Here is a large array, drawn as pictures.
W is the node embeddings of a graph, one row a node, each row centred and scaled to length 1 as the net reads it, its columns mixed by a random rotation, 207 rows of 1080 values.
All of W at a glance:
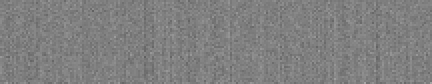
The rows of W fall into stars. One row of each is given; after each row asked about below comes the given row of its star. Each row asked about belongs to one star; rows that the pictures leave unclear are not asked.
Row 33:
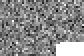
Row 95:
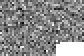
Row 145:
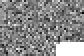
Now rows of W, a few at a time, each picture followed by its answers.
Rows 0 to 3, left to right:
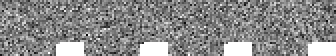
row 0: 33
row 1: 95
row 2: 95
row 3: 145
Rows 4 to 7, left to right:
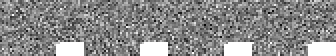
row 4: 33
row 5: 145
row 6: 33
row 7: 33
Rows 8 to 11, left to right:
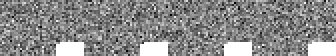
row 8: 145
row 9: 95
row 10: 33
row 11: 33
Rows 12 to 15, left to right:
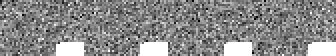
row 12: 95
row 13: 95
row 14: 145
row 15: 95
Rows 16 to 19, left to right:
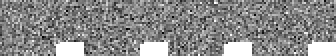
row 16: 33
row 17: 145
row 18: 95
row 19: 33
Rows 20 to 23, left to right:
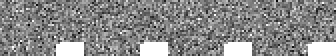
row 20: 145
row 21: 145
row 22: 33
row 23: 145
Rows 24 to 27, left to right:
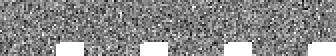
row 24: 145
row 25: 33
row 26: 95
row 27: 95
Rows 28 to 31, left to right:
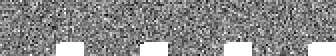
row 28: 95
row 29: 95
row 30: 33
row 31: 33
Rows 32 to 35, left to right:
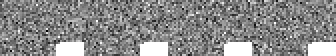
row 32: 95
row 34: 33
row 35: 145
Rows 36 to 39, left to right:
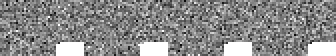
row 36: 95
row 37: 33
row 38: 95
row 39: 95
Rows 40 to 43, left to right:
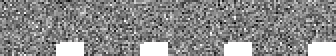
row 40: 95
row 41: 33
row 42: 145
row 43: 145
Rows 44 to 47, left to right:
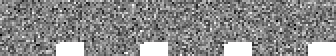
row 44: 33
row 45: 33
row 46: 95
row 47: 145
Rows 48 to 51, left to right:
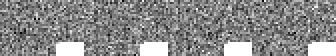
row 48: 33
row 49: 33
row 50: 33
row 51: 33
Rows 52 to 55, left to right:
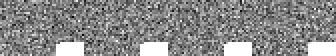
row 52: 95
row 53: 33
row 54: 33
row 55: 145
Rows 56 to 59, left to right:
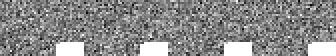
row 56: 33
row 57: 95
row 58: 33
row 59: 33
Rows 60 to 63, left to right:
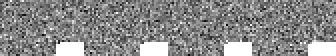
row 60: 95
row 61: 145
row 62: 33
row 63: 145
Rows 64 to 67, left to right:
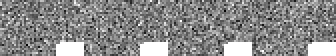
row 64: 145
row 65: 33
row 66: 33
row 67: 145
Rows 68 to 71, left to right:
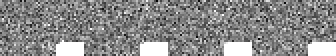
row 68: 145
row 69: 33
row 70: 33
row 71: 145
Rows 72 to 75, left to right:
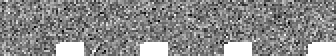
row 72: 33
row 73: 145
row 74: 95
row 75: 95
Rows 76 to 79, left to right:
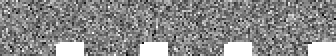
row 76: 33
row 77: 95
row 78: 145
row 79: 95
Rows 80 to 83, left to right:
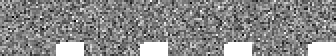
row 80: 145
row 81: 33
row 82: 33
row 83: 95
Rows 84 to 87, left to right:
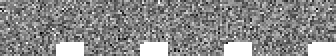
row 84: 33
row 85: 33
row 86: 95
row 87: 33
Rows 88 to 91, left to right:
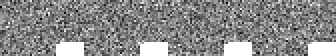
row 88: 145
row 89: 33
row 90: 95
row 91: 145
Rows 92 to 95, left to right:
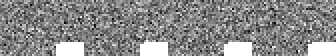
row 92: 145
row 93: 145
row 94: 145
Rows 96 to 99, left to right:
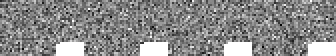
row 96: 95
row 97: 95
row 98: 33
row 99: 33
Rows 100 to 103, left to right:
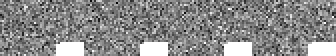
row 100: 95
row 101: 145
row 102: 33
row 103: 145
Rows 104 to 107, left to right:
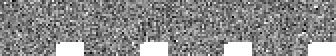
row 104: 95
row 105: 145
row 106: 95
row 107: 33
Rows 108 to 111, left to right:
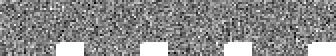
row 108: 145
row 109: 33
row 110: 145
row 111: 33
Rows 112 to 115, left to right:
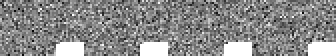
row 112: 95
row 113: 33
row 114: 95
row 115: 145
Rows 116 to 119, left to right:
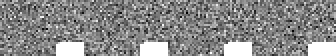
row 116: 145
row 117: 145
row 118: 145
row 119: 33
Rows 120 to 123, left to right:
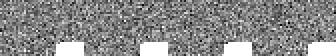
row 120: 95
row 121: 33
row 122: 95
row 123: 145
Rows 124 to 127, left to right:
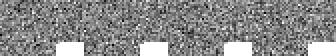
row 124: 33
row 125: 33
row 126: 145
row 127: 33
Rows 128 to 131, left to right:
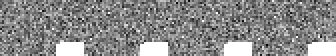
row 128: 33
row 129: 95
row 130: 145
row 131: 95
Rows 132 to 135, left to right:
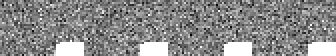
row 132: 95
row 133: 95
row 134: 95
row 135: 95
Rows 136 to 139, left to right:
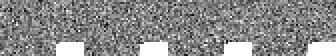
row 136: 145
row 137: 95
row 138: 95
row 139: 95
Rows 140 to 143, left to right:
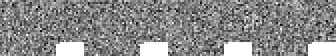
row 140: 145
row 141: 33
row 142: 145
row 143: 145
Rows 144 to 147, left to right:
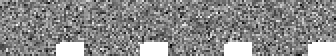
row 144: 145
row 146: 145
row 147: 95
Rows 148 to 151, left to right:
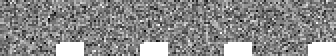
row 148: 145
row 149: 145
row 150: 145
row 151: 95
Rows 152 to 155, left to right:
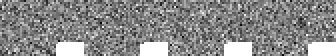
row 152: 145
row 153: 95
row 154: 33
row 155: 33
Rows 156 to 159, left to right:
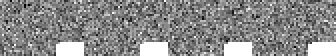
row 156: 145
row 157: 33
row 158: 145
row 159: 95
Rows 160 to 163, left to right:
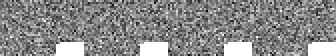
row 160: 95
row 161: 33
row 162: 33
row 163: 33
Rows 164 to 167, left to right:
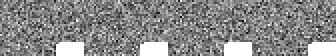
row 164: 145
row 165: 95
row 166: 145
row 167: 145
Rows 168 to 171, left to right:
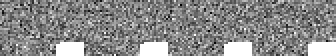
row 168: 33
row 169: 95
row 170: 95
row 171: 145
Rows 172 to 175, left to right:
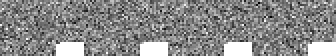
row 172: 33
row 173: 145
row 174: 33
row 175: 145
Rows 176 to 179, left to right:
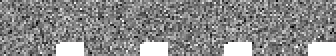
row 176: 33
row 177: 145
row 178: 95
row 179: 145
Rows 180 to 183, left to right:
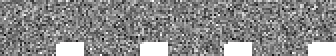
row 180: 33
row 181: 33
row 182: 145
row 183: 33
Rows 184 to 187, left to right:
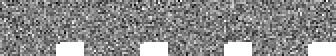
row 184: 95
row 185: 33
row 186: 145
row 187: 33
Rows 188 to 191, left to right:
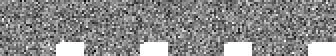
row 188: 145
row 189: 95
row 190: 95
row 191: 33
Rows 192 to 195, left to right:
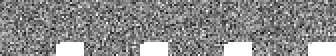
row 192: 95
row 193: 145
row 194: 95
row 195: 33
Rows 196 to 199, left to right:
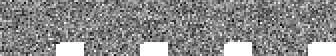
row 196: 95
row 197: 33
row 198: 145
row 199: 145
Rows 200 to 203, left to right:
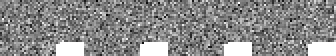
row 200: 33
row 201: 95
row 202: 95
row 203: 33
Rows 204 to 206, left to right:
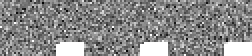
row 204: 33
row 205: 95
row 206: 145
